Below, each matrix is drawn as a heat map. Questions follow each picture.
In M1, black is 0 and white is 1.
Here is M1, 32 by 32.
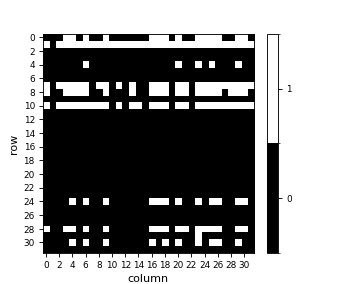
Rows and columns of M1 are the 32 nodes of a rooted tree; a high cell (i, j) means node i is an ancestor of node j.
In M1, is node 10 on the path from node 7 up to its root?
yes
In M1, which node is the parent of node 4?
30
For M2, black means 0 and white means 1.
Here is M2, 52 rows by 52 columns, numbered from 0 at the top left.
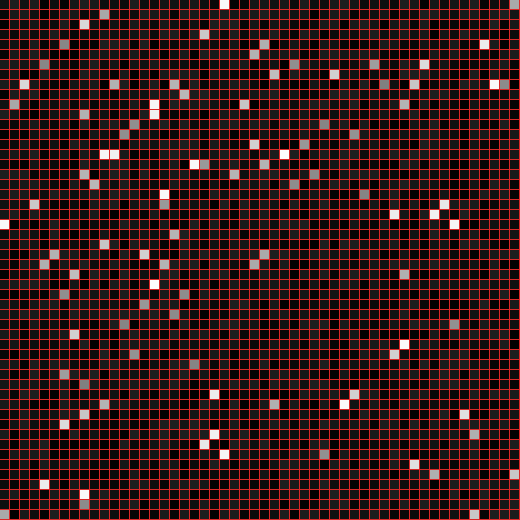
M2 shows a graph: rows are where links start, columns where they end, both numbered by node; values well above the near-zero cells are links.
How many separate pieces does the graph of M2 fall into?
3
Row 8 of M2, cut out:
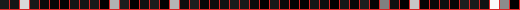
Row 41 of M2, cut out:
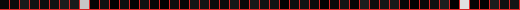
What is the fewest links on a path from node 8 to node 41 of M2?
1
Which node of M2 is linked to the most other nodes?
node 8
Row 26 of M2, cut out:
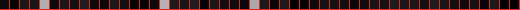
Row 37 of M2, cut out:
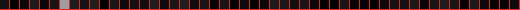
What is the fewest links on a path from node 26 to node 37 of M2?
3
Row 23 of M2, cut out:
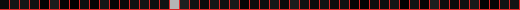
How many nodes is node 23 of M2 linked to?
1
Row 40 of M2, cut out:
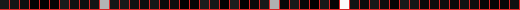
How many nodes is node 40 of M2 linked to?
3
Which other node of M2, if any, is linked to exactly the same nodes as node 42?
node 37
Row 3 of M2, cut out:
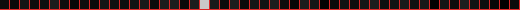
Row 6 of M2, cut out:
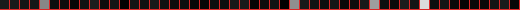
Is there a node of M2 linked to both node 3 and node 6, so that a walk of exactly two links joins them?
no
